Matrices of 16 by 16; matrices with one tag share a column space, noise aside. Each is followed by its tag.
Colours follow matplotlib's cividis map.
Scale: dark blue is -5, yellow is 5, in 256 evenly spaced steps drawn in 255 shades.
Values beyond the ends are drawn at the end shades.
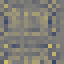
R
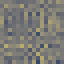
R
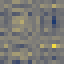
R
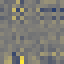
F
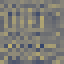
R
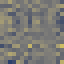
R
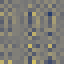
R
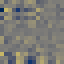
F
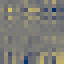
F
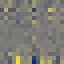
F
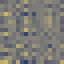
R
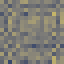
R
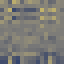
F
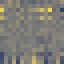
F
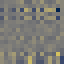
F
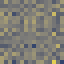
R
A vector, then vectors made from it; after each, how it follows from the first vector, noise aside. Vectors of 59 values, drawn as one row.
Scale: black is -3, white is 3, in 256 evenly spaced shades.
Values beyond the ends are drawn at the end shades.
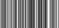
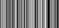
negated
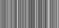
shrunk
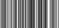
copied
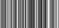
copied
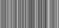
shrunk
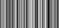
negated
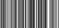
copied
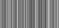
shrunk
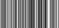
copied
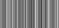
shrunk
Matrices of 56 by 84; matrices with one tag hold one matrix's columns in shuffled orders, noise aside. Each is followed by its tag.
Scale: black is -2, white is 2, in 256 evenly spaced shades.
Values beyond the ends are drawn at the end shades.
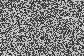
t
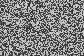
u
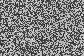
t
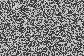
u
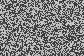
u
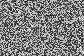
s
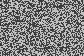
t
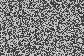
t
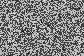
s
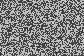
s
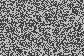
s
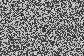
u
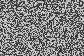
t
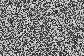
u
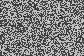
s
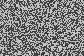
u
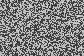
u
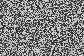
s
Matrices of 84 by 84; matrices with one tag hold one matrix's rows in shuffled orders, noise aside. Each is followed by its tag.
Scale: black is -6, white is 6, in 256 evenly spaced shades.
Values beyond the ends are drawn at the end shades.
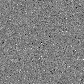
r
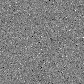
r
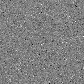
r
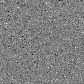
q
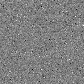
r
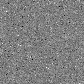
q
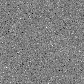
q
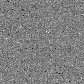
q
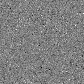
r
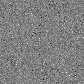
r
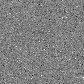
r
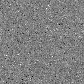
q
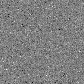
q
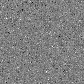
q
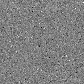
r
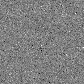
r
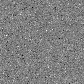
q
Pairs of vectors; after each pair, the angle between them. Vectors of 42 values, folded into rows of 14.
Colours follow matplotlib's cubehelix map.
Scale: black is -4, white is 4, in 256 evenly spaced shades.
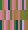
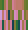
orthogonal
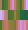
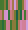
partly aligned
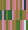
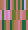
nearly opposite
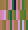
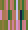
partly aligned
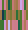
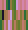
partly aligned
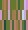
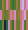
partly aligned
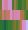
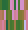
orthogonal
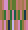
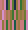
orthogonal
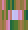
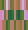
partly opposed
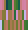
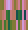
partly opposed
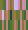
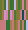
orthogonal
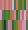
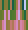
partly opposed
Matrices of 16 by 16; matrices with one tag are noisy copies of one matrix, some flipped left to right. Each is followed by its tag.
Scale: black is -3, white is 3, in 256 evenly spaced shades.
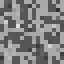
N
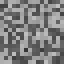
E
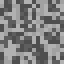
N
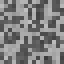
N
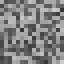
E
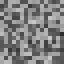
E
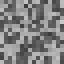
N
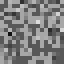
E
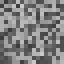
E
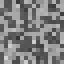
N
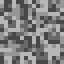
N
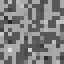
N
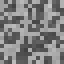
N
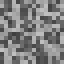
N
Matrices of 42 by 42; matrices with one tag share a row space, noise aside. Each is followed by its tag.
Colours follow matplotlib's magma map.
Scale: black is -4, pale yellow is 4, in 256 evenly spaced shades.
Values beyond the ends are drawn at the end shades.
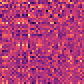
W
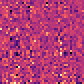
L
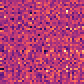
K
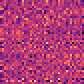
K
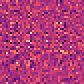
L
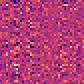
L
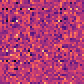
L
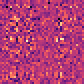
L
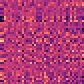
K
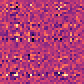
L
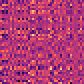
W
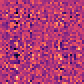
L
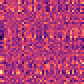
K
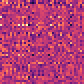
W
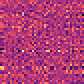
K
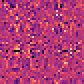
L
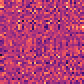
K
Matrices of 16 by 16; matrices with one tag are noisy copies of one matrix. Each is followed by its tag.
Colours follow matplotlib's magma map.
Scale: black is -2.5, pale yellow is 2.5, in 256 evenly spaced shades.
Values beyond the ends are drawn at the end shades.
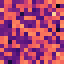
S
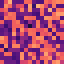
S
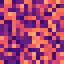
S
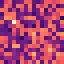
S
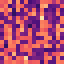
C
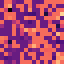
S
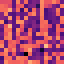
C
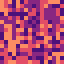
C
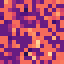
S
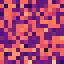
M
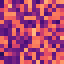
S
